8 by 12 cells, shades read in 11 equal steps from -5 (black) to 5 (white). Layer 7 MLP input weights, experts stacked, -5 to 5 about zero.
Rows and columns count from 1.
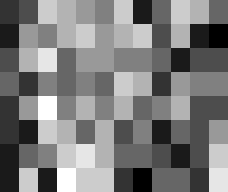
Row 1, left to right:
-3 -2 3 2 1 0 3 -4 -1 3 2 -1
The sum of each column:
-24 -3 11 12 13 8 4 -6 -14 -2 -13 -2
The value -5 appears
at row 2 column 12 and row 8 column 8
